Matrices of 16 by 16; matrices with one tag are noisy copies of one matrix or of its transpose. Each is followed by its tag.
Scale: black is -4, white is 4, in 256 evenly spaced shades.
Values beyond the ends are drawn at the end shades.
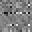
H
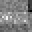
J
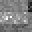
J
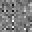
H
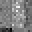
J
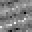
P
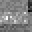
J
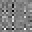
H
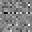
H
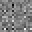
H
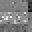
J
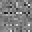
H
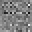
H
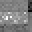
J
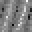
P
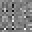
H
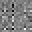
H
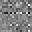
H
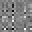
H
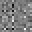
H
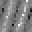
P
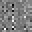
H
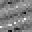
P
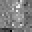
J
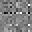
H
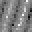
P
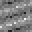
P
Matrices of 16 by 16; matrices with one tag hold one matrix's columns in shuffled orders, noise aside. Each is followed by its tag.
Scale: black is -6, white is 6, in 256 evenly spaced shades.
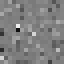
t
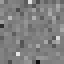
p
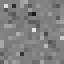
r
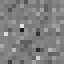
t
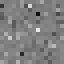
r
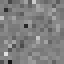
p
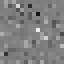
r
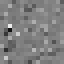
t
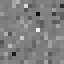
r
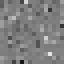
p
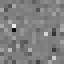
t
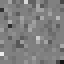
p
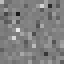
r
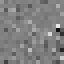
t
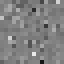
p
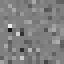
t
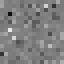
r
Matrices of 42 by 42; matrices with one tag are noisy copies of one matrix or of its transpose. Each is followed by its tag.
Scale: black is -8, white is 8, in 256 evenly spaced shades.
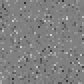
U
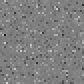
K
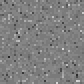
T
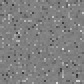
T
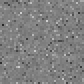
U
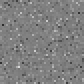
U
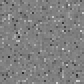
T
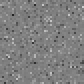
K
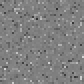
T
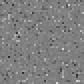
T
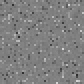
T
